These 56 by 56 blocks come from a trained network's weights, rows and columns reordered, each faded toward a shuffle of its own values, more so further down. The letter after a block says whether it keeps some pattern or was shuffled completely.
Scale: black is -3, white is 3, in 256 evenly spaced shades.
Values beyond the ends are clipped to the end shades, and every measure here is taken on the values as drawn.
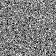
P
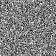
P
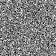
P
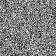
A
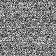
A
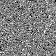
P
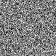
P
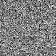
A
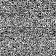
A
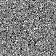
P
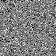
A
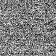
A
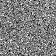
P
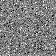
P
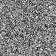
P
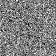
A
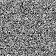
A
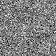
P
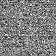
A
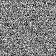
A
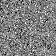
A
